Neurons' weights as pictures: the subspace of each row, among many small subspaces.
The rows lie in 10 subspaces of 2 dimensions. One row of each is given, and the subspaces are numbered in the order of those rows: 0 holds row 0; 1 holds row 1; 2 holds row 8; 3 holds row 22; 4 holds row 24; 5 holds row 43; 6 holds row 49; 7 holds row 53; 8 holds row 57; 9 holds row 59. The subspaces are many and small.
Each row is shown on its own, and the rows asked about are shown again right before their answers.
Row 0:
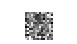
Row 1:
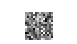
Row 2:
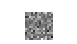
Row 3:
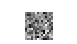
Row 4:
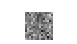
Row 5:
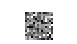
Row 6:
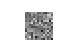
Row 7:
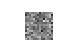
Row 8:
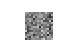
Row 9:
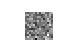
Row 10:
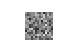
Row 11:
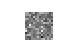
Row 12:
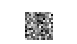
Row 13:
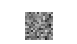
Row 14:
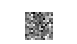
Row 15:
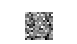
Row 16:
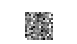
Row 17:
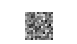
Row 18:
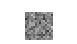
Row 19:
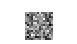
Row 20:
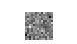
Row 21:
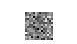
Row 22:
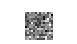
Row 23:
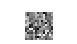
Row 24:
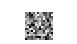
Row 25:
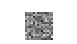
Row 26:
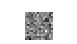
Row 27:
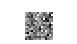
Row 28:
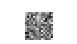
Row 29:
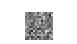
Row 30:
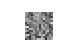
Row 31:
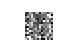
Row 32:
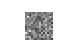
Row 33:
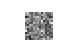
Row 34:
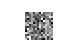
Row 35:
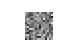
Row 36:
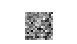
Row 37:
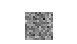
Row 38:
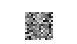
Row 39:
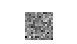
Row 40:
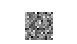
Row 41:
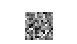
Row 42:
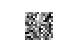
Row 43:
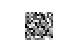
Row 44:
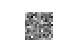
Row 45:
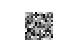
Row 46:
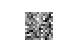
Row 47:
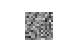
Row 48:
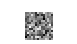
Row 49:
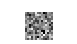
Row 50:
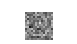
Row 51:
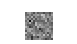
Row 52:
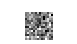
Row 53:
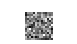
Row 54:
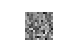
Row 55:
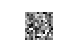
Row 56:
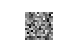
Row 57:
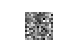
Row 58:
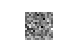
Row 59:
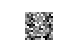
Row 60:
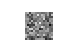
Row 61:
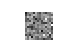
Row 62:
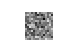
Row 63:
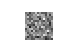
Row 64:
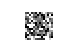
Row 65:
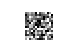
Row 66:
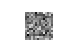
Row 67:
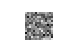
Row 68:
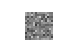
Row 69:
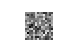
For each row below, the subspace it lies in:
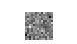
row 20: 6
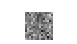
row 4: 2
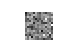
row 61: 7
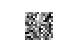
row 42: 1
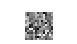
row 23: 0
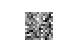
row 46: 1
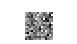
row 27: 4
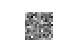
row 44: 7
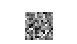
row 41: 0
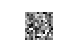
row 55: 0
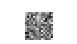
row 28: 1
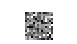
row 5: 7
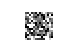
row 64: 9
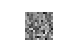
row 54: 0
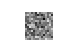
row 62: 5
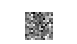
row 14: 9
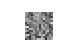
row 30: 6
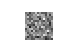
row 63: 5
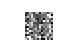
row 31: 0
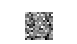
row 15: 9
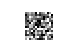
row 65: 3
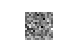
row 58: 5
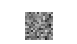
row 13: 1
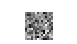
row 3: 6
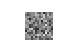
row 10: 0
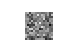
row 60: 9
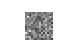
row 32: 3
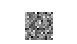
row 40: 3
